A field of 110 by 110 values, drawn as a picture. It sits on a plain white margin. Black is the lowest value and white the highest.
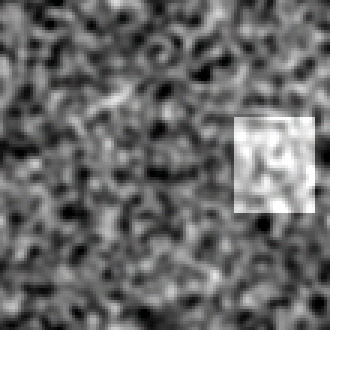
Odd patch: higher, in the middle right. Grain: blotchy. Stripes: none. Ninth with the highest average: middle right.
